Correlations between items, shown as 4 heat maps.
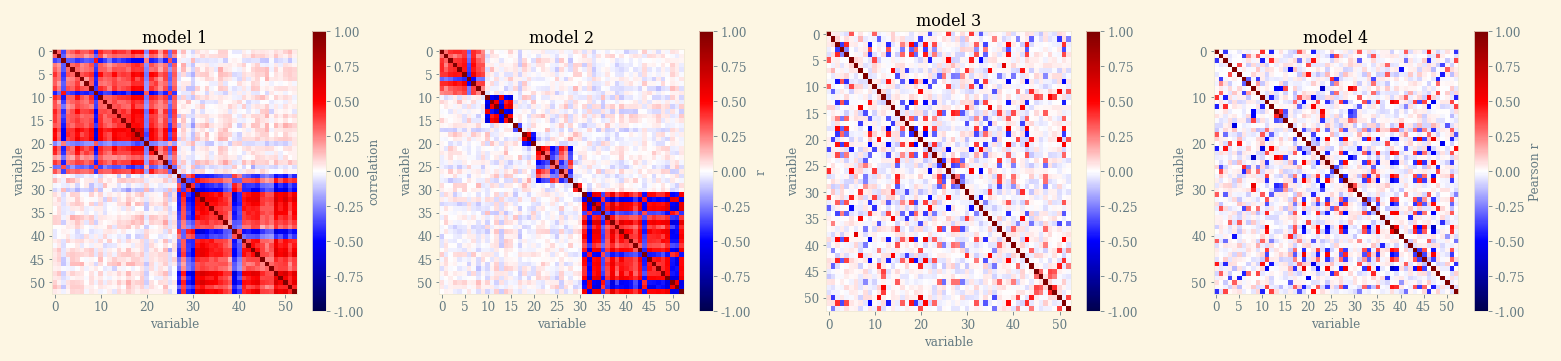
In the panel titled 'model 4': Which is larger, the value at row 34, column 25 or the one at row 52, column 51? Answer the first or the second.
the second
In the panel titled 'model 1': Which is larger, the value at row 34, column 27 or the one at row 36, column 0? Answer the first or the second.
the second
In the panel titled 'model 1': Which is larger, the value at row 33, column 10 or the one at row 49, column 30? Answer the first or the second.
the first
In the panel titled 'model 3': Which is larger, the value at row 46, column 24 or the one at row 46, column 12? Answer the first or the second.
the second
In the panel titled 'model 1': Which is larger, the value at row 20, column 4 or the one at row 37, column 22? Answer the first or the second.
the second
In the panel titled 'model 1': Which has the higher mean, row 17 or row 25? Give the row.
17
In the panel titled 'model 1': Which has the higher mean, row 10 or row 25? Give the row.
10
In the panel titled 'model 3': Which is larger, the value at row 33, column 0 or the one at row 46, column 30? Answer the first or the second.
the second
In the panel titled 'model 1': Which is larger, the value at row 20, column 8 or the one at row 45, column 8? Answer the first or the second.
the second
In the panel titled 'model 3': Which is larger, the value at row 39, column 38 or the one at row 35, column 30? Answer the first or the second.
the second
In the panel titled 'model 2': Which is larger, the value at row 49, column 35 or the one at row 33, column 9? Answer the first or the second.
the second
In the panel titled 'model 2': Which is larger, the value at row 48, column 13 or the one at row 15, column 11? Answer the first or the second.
the second
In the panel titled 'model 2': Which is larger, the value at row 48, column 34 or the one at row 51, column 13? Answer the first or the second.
the first
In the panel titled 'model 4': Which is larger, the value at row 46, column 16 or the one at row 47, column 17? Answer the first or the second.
the first
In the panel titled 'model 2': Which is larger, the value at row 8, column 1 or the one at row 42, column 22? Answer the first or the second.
the first
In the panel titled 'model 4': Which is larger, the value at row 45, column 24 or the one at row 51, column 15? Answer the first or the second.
the second
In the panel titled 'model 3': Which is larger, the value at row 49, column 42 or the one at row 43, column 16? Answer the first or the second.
the second
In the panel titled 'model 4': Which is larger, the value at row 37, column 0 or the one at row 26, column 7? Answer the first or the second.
the second
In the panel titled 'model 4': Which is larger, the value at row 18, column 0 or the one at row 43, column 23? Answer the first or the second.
the first
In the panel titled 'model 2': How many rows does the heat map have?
53
